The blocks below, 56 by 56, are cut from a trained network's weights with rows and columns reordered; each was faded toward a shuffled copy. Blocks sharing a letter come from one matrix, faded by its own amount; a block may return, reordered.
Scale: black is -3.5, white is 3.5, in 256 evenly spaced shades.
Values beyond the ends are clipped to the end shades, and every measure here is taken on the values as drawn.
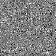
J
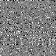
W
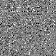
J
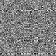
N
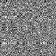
N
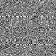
N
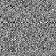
N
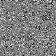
J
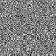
N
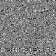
W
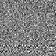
N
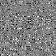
W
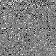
W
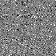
J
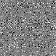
W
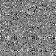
J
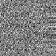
N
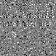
W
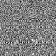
N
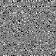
W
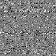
W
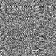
N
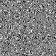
J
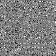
J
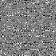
W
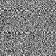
N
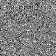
J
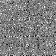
J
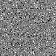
J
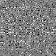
W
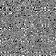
W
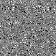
J
